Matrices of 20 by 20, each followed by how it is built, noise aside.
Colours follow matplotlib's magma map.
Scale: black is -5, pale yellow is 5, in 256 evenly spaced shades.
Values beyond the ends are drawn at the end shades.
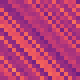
Toeplitz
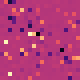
sparse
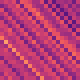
Toeplitz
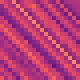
Toeplitz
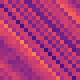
Toeplitz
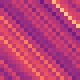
Toeplitz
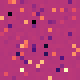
sparse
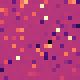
sparse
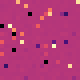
sparse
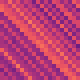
Toeplitz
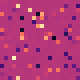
sparse
